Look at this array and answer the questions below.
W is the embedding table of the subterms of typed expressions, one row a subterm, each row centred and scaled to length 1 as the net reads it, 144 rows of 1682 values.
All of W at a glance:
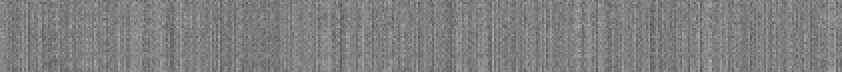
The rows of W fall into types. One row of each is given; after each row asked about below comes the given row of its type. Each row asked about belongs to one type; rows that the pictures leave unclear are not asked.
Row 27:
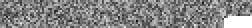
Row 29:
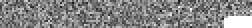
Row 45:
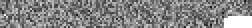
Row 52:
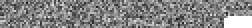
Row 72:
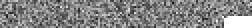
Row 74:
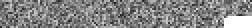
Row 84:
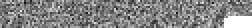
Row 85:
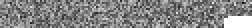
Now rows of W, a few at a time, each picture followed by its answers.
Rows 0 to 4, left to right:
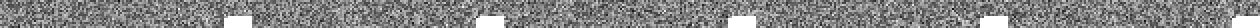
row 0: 52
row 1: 74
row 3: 85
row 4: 27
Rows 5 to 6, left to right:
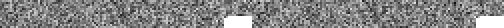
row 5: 74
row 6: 72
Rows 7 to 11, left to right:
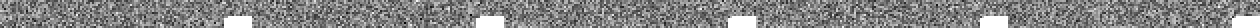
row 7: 72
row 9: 45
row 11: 74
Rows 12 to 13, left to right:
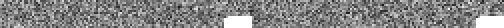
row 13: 74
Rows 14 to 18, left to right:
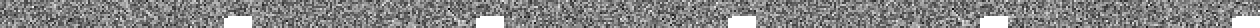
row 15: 85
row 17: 85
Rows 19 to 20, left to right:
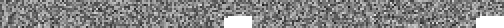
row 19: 29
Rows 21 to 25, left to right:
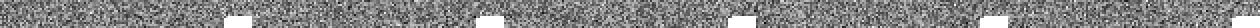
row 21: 52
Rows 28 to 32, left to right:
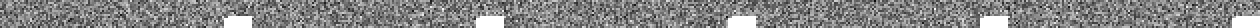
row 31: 52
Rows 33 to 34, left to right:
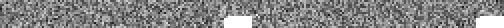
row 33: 29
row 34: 45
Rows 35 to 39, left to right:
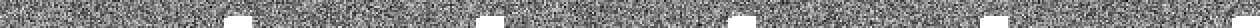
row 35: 45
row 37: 84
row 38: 52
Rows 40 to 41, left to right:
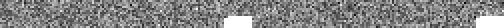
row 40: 27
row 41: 29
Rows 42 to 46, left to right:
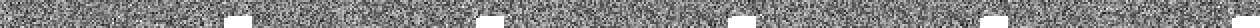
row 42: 52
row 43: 74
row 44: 45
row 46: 85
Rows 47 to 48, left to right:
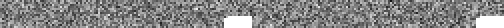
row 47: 45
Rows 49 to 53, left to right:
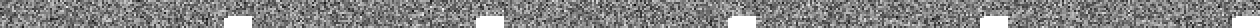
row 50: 29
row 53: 52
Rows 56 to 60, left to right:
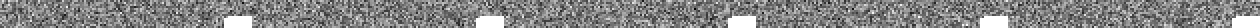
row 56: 72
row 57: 45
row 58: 85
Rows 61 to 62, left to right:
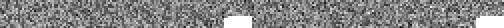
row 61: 45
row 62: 29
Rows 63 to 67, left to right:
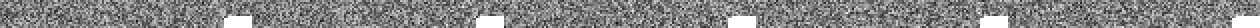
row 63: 27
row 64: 74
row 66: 85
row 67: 84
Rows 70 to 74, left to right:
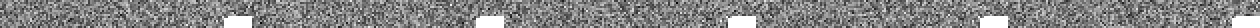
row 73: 72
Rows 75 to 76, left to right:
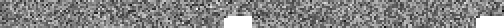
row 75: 74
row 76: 27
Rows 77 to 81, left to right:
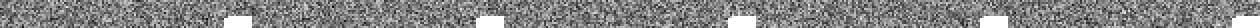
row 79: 29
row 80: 45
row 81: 27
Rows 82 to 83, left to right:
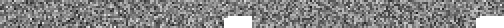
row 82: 52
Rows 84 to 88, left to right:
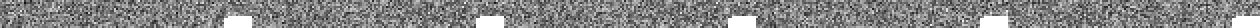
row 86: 85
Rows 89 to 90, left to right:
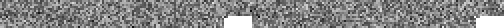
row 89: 27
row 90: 84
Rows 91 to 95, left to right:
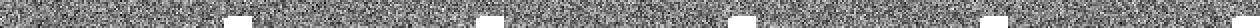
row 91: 85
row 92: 84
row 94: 45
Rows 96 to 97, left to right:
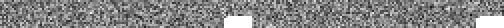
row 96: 52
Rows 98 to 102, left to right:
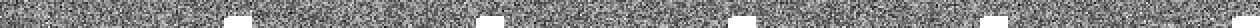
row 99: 27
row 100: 85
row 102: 29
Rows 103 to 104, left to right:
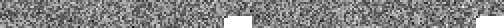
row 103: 27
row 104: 74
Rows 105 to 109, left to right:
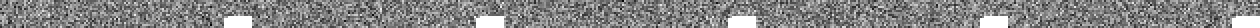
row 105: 72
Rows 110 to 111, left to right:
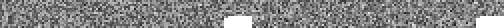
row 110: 29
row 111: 72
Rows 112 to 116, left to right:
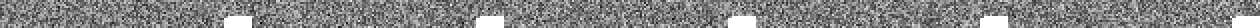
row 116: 84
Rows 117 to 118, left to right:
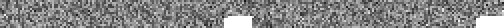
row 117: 45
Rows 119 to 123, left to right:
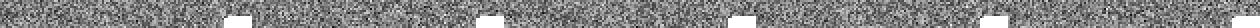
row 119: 27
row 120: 74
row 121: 27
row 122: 74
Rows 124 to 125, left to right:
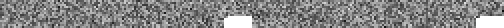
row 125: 27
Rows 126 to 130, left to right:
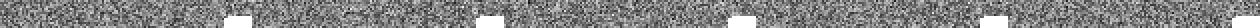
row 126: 27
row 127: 85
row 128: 84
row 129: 85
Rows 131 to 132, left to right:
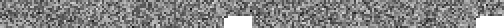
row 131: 27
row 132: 27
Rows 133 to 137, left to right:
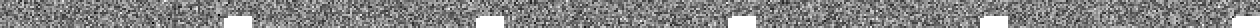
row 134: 45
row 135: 52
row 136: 52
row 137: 74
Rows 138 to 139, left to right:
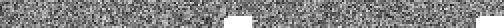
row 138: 74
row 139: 52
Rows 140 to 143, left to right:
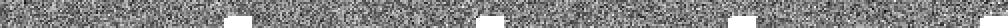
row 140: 84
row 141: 74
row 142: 52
